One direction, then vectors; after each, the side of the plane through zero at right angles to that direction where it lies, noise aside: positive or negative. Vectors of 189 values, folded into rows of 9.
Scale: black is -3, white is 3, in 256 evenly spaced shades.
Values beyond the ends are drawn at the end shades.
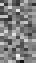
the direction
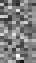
positive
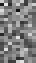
negative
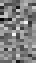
positive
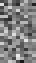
positive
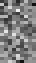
positive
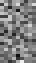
negative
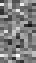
positive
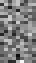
negative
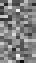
positive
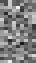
positive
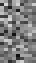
negative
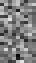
negative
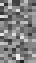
positive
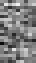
negative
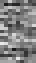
positive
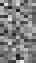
negative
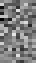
positive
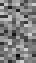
negative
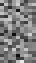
negative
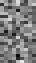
negative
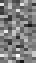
positive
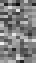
positive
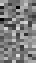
positive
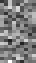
positive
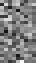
negative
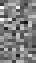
negative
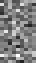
positive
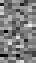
negative
